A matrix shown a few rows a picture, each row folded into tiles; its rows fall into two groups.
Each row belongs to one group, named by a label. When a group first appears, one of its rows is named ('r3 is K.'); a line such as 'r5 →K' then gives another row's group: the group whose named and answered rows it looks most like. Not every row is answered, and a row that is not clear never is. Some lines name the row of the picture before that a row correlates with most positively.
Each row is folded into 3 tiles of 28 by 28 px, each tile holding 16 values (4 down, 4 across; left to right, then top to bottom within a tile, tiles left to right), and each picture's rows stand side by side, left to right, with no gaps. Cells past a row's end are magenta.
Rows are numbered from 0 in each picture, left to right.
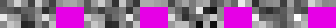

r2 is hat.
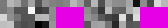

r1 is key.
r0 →hat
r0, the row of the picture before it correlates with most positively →2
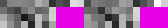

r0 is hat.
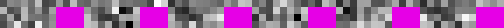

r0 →key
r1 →hat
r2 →hat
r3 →key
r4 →key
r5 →hat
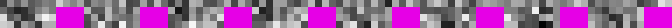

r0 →hat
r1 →key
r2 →key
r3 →key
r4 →key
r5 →hat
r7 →hat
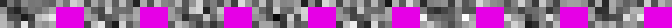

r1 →key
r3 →key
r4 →key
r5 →hat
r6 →hat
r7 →key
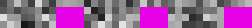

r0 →hat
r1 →key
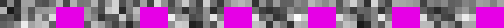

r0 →key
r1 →key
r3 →hat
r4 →hat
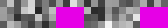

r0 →key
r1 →key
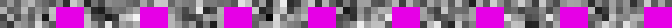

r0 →key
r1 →hat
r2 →hat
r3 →key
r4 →key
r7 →key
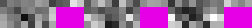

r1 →hat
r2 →hat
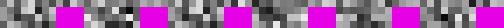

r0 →key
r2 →key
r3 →hat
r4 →hat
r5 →key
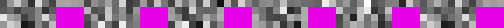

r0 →hat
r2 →key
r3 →hat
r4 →key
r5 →hat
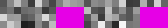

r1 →key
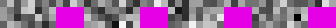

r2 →key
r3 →key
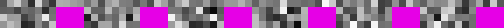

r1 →key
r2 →hat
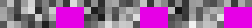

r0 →key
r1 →key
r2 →key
